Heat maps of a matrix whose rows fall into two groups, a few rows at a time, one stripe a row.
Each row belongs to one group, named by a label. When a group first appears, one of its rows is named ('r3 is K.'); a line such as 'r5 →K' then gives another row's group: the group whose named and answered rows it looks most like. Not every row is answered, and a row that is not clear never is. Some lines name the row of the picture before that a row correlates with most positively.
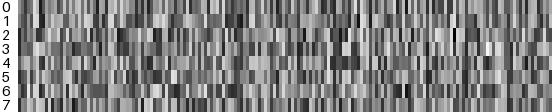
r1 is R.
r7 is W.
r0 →R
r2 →W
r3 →W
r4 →R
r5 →W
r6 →R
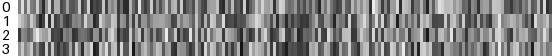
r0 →W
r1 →R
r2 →W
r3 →R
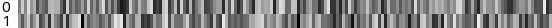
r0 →W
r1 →R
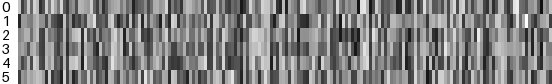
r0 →R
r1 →W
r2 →R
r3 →R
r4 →R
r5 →W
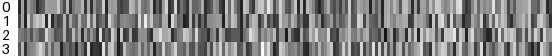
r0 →W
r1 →W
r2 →R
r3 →W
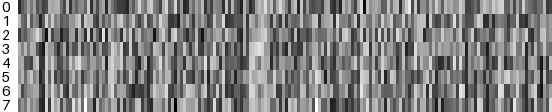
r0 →W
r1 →R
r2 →W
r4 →R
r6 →R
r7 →R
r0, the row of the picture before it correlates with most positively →0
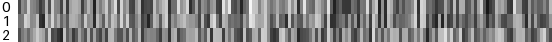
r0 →R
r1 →R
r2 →W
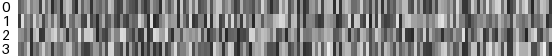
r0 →W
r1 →W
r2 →R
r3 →W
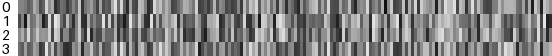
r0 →R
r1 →W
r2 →W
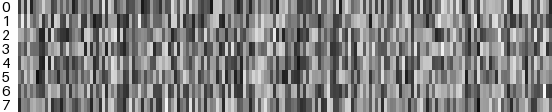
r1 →W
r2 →R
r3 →W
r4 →R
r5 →R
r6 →W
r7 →W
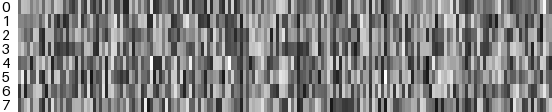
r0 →W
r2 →R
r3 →R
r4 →W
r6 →W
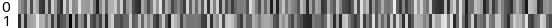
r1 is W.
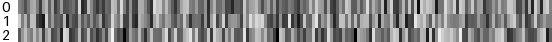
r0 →R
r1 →R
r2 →W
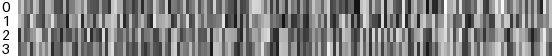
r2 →W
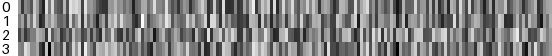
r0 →R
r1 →R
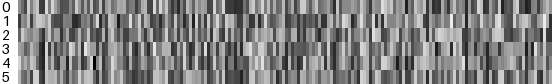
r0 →R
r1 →W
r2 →W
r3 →R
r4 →R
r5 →R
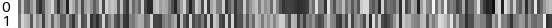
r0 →R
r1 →W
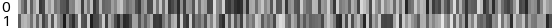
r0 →R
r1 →W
